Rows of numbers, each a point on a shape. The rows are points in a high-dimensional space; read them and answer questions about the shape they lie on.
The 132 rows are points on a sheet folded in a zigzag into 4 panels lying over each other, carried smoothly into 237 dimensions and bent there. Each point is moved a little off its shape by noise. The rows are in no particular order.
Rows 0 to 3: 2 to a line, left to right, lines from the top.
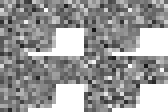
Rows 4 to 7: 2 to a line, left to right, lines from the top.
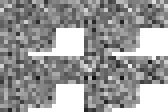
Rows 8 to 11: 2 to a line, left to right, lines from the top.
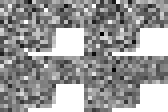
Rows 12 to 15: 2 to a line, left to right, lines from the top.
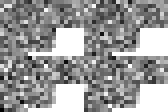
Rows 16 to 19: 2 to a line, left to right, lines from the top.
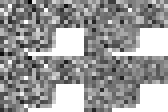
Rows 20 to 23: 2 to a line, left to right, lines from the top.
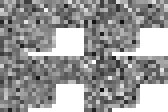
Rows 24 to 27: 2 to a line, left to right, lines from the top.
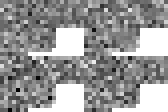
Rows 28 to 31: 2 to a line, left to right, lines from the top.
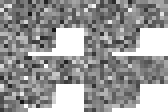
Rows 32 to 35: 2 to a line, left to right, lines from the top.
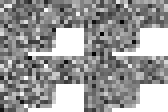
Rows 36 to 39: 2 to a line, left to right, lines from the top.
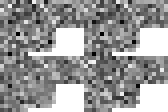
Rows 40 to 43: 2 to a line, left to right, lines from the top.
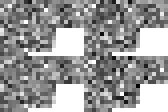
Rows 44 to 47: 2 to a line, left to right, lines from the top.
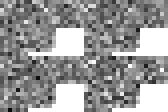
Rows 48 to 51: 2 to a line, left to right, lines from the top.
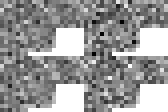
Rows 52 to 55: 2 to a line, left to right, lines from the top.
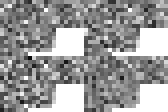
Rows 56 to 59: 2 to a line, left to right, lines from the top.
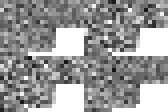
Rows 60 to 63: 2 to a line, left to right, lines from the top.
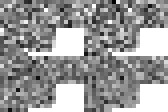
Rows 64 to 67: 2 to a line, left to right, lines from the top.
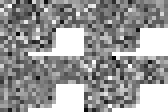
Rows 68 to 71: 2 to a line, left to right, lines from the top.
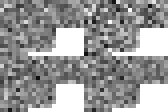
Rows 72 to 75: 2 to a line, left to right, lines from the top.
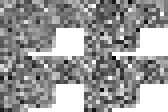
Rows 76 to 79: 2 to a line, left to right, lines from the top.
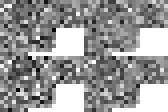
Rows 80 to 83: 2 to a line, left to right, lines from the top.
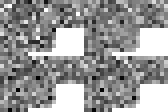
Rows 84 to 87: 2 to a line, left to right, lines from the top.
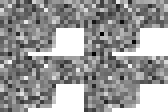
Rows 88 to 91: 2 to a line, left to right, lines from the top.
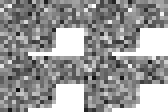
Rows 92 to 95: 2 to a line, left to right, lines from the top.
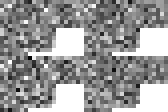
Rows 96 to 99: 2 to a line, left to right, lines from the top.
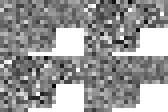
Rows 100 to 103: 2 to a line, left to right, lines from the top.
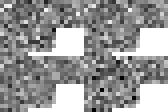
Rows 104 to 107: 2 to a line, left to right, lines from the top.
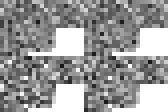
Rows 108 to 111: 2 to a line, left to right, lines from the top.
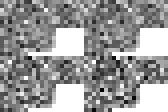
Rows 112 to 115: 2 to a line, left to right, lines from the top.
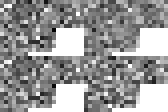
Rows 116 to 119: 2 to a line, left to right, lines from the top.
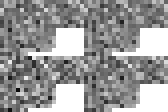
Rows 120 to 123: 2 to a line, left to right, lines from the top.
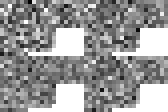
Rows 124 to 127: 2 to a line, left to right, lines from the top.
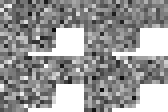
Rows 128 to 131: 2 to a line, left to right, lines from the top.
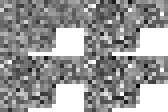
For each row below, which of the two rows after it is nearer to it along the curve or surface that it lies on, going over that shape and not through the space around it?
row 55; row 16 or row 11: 16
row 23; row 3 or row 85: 85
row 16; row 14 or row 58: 14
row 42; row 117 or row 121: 121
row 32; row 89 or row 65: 65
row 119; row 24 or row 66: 66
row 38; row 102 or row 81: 102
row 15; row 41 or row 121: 121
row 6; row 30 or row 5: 5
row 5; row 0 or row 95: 0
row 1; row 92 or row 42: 92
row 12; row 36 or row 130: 130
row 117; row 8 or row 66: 66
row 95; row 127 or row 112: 112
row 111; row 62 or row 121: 62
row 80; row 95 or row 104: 95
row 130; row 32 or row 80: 80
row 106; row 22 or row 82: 22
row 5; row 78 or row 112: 78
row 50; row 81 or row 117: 117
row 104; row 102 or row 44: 44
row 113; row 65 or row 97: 97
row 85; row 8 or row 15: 8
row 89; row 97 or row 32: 97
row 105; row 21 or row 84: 84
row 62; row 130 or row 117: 117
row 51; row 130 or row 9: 130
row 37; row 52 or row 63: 63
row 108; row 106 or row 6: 6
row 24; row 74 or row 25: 25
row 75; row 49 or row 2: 49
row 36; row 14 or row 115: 14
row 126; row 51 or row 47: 47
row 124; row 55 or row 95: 95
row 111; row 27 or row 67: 67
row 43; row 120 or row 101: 101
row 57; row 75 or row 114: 114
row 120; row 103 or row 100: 103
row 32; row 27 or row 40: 40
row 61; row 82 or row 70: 82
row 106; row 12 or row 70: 12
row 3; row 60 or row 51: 60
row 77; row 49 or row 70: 70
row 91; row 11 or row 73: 73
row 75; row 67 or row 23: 67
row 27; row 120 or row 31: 31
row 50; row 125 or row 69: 125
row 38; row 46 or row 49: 46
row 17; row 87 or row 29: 87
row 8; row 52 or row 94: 94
